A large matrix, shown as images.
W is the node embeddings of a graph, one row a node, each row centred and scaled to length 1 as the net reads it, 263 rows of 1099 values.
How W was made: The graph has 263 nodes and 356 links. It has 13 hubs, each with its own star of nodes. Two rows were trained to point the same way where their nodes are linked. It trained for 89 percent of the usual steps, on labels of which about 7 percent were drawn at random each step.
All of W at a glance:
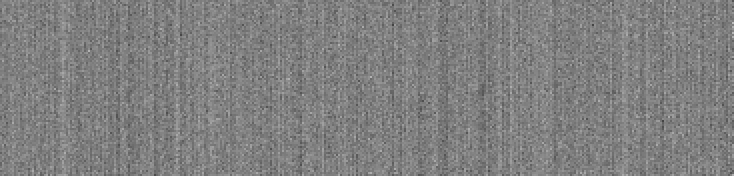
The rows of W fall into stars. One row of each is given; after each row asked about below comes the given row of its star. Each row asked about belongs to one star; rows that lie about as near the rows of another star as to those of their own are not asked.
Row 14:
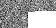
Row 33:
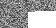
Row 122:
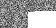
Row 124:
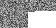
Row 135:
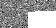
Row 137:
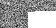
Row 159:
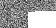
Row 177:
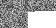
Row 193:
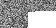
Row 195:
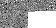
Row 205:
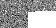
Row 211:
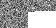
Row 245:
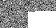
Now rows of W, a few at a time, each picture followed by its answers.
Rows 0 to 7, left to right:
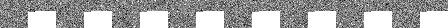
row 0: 137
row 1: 159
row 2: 245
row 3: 135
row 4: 122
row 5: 245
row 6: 193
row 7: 211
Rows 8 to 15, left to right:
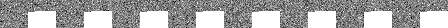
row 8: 211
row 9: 14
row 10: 124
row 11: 177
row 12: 122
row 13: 245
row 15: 122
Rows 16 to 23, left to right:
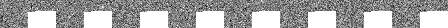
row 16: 135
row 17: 137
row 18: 122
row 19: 211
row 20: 135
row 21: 205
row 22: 124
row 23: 122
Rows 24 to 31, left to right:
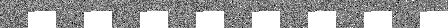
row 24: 205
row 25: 159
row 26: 137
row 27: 124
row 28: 177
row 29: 135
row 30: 193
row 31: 195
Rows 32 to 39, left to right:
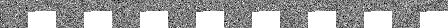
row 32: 137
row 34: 205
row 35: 14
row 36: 211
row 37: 159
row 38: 211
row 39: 211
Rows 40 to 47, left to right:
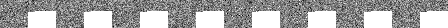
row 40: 14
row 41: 33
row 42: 14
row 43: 177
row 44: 205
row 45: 124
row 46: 122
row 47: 159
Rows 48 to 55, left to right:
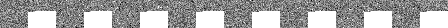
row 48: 245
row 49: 205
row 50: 137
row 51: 205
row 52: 159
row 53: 14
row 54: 177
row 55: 205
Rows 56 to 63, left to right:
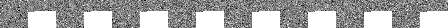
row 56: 33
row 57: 177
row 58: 137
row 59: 193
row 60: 159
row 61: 159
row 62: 205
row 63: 14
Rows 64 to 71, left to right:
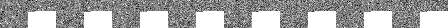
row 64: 137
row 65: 33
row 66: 124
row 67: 124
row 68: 245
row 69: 245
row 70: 159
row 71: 135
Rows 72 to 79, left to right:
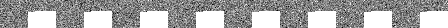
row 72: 14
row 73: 124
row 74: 14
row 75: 124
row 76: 193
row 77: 159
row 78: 193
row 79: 122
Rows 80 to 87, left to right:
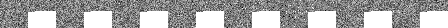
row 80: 211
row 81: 33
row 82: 193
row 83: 135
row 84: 14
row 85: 33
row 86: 122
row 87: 193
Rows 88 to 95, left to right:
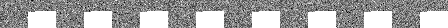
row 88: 14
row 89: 211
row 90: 245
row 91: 177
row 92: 137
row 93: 122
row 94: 211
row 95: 122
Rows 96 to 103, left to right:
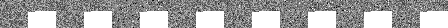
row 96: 159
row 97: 195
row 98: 135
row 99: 211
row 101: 211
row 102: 211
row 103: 135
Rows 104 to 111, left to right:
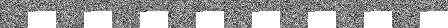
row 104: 137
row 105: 137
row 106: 124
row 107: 33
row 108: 211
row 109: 193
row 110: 14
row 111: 137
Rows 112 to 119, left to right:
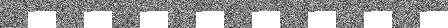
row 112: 14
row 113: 177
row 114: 193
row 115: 211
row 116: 159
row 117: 177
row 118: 135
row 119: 177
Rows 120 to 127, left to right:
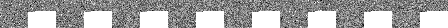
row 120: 245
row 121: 14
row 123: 193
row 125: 135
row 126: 137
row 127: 245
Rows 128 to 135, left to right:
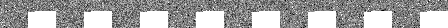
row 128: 211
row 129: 245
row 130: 14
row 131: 135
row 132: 135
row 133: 195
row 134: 14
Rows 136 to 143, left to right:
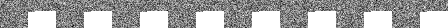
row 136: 205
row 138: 135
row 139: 135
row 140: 135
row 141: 124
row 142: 205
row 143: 33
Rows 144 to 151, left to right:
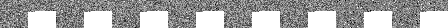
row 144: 159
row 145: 205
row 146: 33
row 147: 205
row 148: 135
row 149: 137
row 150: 124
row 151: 205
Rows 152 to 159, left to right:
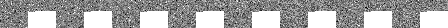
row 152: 245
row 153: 33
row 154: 124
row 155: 193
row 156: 14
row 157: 137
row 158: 211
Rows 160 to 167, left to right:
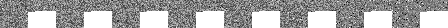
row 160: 205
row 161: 245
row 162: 205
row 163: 159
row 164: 195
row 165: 14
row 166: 137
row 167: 195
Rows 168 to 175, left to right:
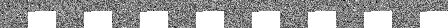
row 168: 193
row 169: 135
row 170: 245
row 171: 33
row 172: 159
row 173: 137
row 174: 33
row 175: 122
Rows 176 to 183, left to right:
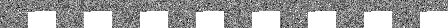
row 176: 33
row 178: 211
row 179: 245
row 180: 245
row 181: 135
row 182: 193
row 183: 211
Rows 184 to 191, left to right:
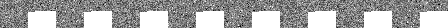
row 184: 245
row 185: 135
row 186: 135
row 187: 205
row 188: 137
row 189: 135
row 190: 193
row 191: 135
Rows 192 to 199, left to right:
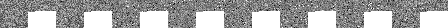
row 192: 137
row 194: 177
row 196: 177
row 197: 193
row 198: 245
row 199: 122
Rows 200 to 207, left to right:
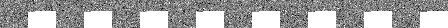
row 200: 14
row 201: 211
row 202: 159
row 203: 245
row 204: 193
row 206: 159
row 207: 205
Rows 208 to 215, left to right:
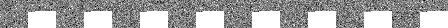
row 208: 193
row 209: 177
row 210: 159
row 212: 14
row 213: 124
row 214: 195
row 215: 14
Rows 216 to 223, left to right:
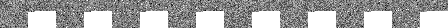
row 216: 177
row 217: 205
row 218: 205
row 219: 14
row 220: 122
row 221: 177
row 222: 14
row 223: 122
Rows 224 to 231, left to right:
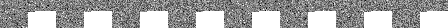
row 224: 245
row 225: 245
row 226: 211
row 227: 124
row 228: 159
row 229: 33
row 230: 122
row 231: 159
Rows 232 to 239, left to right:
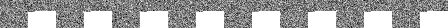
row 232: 124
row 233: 177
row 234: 245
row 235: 177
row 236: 211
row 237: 159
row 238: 195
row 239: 159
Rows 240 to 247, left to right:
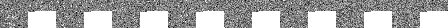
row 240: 137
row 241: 159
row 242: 124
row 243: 135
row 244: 211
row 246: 159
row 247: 135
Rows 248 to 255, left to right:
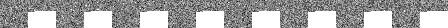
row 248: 33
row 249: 137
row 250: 14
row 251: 205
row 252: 159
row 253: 124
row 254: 124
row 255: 14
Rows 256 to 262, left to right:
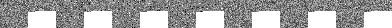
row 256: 14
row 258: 205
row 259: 124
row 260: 122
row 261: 205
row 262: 245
